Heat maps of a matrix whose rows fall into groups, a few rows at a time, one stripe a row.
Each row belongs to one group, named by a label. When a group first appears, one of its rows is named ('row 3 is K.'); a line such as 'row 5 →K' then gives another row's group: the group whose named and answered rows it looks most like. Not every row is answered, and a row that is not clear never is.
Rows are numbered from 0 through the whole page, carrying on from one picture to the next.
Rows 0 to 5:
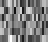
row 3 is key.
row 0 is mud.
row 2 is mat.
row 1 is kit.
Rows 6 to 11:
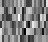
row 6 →mat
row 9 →mat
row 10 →kit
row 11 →mud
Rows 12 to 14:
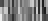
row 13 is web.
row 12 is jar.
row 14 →web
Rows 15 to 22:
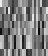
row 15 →web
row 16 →mat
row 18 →jar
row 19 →jar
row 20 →kit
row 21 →kit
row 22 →mat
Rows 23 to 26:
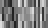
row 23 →web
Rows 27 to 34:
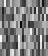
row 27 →key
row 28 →mat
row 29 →jar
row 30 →mud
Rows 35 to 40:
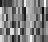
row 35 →jar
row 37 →key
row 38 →kit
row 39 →key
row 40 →kit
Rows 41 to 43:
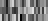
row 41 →key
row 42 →jar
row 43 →mud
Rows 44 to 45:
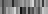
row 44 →jar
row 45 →mud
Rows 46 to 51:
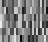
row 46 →jar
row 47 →key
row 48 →web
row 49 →web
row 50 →mat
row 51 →mud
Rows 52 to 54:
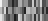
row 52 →web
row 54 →web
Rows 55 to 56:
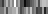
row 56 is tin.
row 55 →mud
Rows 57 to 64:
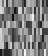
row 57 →key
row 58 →web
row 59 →jar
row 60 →mat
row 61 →web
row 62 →kit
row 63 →tin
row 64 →jar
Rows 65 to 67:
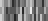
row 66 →kit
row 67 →web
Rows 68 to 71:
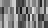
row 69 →mat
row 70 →tin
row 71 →tin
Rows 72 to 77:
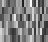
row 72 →kit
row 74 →mat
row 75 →tin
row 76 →web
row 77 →kit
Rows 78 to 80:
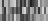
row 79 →mat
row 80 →mud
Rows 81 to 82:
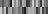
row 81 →mat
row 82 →key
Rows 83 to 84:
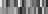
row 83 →key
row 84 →tin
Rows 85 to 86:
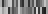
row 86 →web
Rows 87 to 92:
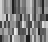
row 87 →kit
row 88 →kit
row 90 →mat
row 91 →tin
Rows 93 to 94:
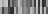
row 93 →web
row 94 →jar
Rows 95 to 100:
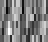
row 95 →key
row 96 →key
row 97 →tin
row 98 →mud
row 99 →mud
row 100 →mat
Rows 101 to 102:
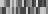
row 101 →tin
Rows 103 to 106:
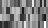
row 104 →key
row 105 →tin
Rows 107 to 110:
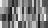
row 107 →web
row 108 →web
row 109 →jar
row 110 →tin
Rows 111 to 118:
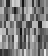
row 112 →kit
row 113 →key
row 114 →mat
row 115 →tin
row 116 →tin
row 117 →tin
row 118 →jar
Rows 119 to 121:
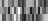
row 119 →tin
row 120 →web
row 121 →mud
